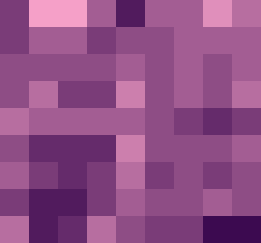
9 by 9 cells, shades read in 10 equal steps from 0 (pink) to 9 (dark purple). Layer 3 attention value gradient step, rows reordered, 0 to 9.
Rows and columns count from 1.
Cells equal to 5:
22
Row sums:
30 42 42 39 43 47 48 51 56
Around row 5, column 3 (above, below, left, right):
6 7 4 4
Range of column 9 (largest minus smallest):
6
